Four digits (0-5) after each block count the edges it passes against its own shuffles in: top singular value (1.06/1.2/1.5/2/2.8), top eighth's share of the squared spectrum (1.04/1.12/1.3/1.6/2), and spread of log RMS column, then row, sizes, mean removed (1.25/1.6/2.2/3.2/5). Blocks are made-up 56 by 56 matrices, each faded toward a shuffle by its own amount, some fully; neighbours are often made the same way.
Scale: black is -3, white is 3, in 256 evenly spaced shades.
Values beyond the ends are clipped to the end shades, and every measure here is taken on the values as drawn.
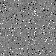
3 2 0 1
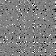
4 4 2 2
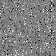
3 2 1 1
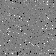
2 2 0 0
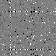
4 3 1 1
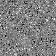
2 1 0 0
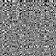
4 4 2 3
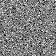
0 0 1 0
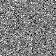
0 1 2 0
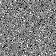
0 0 0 0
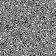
0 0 0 0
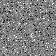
0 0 0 0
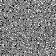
3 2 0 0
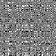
4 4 2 3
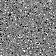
0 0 0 0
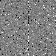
2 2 1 0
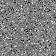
0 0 0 0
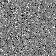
0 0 0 0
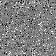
2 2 1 0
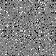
3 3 1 1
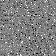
1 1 0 1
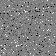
1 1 0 1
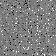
2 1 0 0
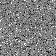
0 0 0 0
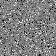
3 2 0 0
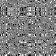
4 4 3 2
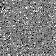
3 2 1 1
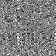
3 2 1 1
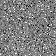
2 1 0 0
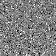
1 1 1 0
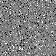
3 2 1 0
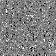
1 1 1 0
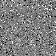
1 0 1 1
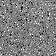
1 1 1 0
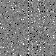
2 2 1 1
